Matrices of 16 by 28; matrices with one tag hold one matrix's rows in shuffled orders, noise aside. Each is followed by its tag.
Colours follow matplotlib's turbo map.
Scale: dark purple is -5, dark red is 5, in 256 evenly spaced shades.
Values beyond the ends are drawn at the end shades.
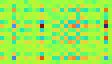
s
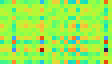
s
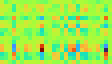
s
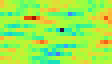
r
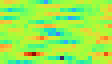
r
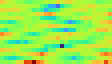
r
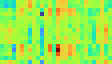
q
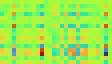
s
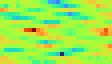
r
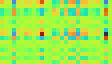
s
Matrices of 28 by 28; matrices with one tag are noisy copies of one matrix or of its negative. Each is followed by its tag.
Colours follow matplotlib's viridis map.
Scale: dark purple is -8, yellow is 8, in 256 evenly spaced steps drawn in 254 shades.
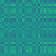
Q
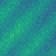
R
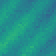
R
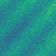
R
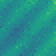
R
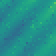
R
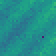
R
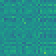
Q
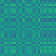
Q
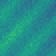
R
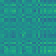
Q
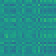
Q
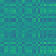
Q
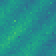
R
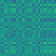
Q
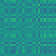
Q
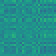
Q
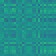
Q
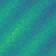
R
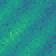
R
